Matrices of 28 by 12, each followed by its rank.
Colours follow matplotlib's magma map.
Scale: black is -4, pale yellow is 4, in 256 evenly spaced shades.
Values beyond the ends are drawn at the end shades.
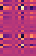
one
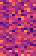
full rank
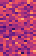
full rank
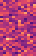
full rank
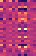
two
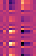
one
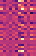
two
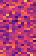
full rank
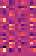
two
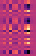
one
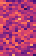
full rank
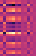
one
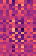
two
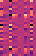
two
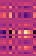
one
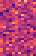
full rank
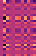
one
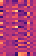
two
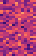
full rank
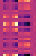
one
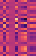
one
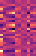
two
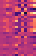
two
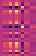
one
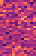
full rank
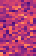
full rank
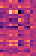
two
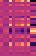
one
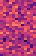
full rank
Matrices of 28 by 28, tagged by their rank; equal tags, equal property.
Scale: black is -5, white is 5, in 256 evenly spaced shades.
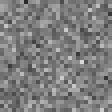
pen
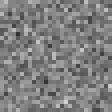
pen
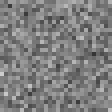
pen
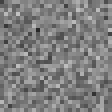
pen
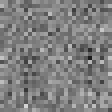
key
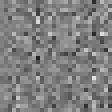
key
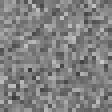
pen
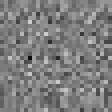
key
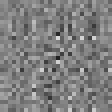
key
